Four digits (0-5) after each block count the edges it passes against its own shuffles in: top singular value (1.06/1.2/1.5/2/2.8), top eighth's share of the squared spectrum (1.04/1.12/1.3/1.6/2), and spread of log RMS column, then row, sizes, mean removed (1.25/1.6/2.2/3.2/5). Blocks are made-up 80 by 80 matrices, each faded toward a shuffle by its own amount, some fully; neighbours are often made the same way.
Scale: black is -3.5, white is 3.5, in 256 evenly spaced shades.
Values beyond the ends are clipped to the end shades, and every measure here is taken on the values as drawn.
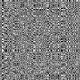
5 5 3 3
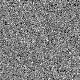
3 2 0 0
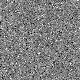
0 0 0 0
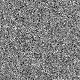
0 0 0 0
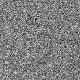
3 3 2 1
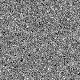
1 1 0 0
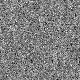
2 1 0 0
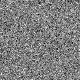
1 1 0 0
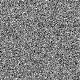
1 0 0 0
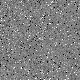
0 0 0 0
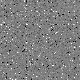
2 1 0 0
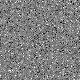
0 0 1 0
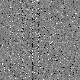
2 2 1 0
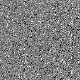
1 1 2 0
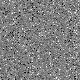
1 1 1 0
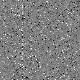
2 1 1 0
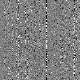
3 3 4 0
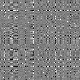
5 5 3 3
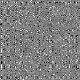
4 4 2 2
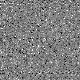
3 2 1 1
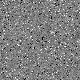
1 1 0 0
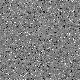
1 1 0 0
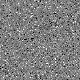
3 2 1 0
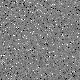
0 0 0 0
